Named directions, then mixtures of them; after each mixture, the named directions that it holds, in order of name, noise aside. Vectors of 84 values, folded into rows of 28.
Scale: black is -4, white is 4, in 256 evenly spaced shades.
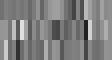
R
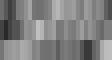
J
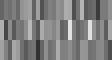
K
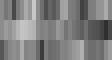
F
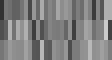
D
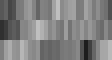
J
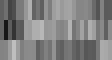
J, K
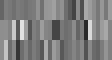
R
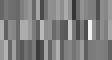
K, R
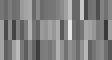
K, R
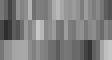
J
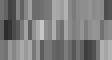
J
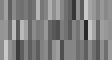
R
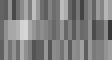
D, F, R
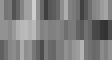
F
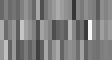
K, R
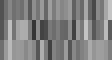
D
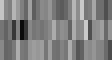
D, F, R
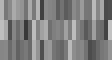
D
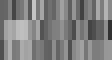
D, F, K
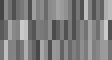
D, R
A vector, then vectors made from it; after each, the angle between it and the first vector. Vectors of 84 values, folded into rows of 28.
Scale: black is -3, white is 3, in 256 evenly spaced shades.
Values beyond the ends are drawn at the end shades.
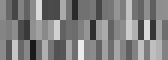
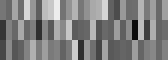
partly opposed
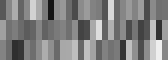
orthogonal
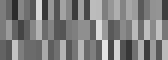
partly aligned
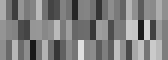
nearly parallel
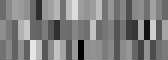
nearly opposite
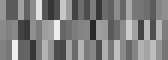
nearly parallel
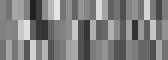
partly opposed
